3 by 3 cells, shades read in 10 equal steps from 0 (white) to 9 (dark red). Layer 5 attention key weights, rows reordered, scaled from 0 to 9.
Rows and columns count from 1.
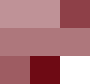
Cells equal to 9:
1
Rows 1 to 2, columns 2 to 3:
4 7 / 5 5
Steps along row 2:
same same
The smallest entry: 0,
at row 3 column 3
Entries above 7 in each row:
0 0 1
